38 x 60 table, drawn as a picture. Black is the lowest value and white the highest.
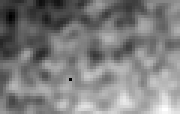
There is an overall slope up to the bottom right. One lone cell stands out, far lower than its neighbours. The top left is the ninth with the lowest average. The ninth with the highest average is the bottom right.
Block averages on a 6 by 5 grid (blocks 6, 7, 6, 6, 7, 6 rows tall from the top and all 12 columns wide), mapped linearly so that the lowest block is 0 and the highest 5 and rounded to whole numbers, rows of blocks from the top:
00212 / 11223 / 12222 / 23333 / 33344 / 23455
